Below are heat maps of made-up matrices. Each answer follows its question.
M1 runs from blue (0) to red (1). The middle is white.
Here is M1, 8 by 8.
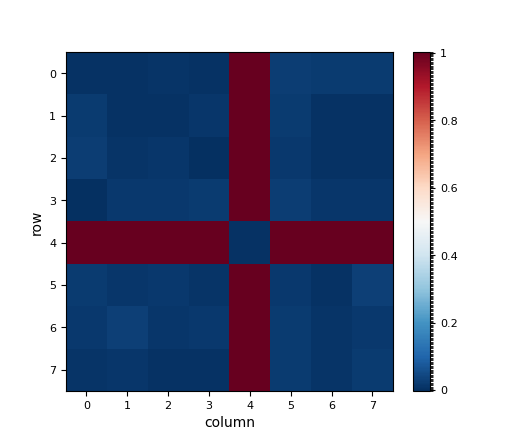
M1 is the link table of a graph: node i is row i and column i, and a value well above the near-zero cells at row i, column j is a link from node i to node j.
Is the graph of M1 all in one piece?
yes
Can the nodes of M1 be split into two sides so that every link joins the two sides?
yes
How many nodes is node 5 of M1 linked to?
1
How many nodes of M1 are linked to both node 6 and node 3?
1
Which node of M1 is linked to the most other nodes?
node 4
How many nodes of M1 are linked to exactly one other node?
7
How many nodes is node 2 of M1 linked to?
1
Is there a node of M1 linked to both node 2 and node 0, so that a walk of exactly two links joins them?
yes
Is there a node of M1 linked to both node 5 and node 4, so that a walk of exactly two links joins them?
no
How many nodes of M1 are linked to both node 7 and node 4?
0
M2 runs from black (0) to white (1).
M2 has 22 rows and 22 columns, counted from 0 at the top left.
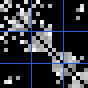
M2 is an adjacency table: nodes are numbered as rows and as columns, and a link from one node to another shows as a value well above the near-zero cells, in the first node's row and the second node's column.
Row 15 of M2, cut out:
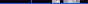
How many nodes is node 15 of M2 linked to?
6
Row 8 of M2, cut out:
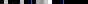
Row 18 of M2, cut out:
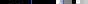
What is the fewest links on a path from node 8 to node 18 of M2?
3
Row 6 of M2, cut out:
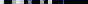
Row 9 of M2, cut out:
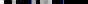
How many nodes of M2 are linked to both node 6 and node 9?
4
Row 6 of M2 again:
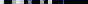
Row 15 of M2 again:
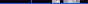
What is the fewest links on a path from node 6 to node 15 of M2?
3
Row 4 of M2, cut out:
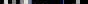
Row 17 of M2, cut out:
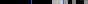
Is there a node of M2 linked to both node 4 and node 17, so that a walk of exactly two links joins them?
no
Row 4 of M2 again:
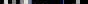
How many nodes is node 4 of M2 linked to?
6
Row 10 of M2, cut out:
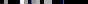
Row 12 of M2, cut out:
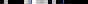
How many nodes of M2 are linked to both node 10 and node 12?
5
